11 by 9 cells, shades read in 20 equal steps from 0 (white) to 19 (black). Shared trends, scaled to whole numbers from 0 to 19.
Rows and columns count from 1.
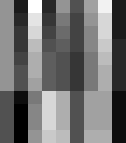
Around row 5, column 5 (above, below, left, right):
12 13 12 15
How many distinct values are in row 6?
7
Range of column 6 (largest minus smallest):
2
